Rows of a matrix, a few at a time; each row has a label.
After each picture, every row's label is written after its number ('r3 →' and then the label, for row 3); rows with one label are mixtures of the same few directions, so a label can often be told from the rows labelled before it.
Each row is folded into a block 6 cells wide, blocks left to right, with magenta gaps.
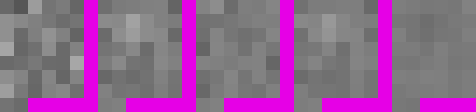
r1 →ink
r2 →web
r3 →ink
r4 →web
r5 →web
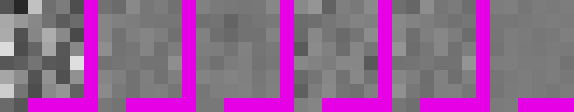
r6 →ink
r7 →ink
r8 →web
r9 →ink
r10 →ink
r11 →ink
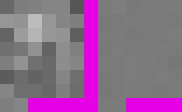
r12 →web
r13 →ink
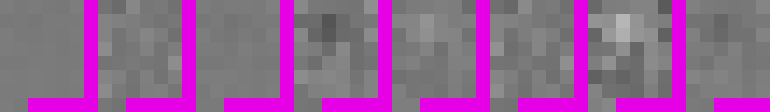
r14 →web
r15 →ink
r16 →web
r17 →web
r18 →web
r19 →ink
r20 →web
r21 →web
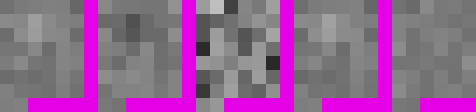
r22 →web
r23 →web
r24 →ink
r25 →web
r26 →ink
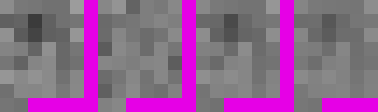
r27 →web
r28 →ink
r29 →web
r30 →web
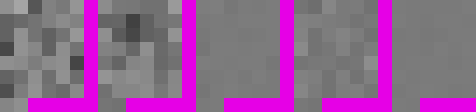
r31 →ink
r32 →web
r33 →ink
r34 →ink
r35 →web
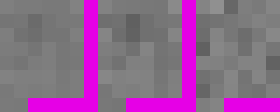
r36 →web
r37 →web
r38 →ink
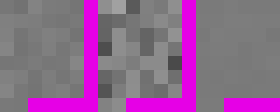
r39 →ink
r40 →ink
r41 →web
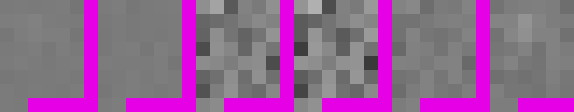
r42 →web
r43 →ink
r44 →ink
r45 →ink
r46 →ink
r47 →web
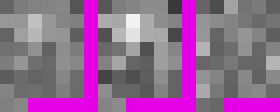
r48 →web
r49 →web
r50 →ink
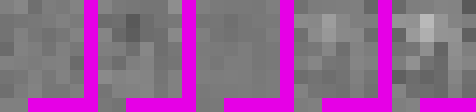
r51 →ink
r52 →web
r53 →web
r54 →web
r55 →web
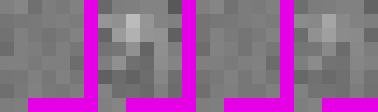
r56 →ink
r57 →web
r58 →ink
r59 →web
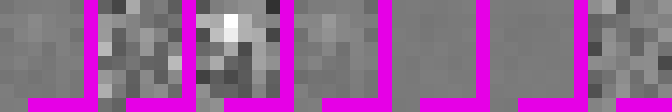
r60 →web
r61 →ink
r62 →web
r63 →web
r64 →web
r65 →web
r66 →ink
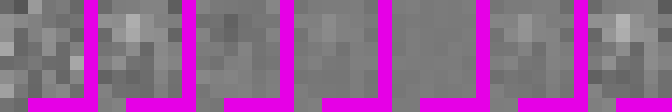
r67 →ink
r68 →web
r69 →web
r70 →web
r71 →ink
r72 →web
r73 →web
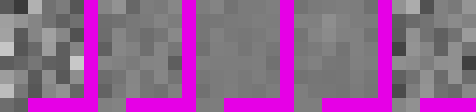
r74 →ink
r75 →ink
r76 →ink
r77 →web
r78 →ink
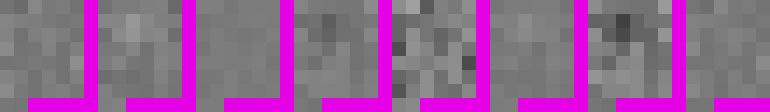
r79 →ink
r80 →web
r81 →ink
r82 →web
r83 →ink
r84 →web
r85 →web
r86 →ink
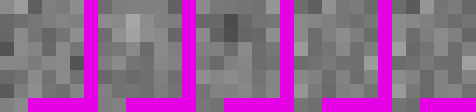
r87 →ink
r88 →web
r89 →web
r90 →ink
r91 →ink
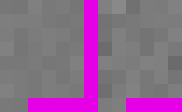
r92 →ink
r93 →ink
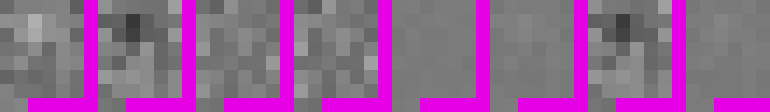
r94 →web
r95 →web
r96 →ink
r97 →ink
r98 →ink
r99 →web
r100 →web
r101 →web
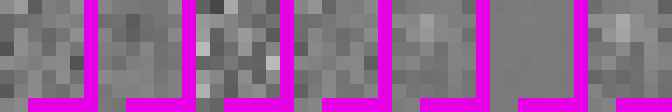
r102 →ink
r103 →web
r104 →ink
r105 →ink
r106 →web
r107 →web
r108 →web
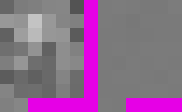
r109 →web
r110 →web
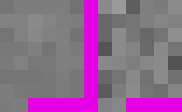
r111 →web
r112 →ink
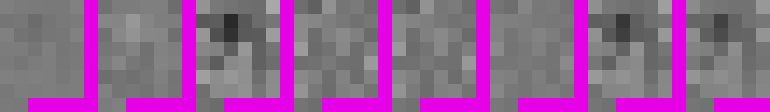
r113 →web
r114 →web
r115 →web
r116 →ink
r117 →ink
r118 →ink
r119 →web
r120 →web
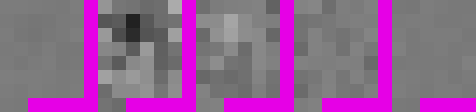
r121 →web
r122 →web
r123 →web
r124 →ink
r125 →ink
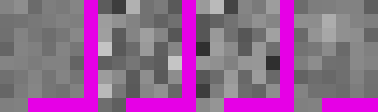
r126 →ink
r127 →ink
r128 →ink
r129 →web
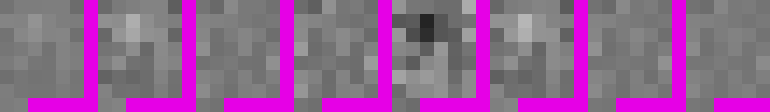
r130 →web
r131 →web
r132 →ink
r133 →ink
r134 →web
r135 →web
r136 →ink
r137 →ink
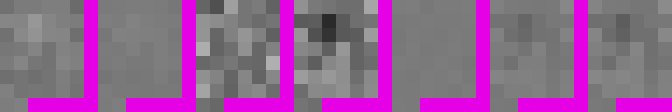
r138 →web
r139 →web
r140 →ink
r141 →web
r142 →ink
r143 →web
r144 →web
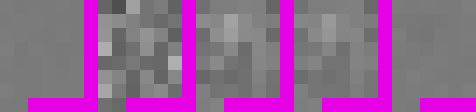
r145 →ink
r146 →ink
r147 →web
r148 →web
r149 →web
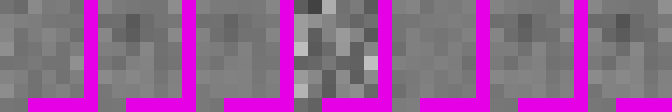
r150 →ink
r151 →web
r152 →web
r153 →ink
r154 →ink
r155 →web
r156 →web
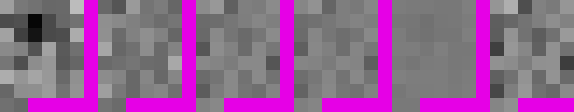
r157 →web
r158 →ink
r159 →ink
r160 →ink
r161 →web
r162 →ink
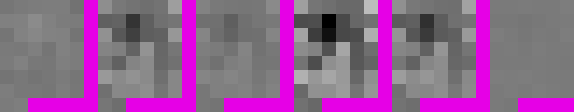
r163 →web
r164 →web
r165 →web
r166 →web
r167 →web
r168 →web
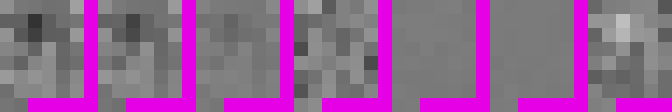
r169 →web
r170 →web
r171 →web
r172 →ink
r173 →web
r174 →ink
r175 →web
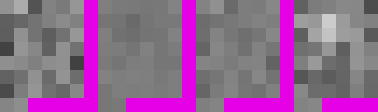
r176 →ink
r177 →web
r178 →ink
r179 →web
